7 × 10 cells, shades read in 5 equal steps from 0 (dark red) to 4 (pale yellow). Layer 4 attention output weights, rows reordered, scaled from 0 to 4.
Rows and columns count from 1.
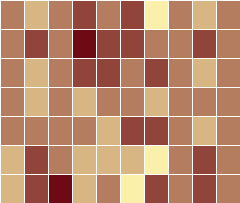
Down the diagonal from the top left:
2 1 2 3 3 3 1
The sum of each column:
16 14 12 13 14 14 16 14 14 14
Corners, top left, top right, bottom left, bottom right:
2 2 3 2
